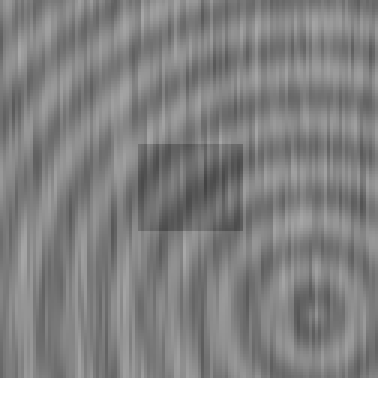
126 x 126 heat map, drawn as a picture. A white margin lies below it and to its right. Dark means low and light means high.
An odd patch, lower than its surroundings, sits in the centre. Concentric rings centre on the bottom right. The centre is the ninth with the lowest average. No overall slope runs across the table. Overall the values sit about 50% of the way up the scale. Neither half mirrors the other.
